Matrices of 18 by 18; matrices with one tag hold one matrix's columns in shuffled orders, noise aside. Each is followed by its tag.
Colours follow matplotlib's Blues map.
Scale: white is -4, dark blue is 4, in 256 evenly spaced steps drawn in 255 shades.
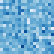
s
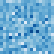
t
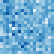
s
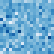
t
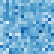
t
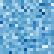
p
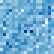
s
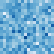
t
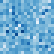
s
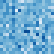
s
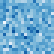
t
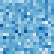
t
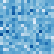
s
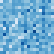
s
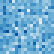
s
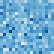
t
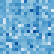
s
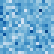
s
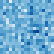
s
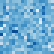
s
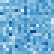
s
